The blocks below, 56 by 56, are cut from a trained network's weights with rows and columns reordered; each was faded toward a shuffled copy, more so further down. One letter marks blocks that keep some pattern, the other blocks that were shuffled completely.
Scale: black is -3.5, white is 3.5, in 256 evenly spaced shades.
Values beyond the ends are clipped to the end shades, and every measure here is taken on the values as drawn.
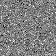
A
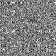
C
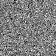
A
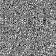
C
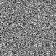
C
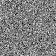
A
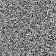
A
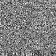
C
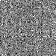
C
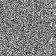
C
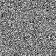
C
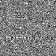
C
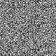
C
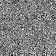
C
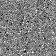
A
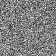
A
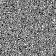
A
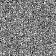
C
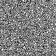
A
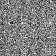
C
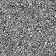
A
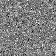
A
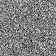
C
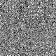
C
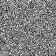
A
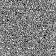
C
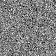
A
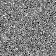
A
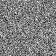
A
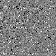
C
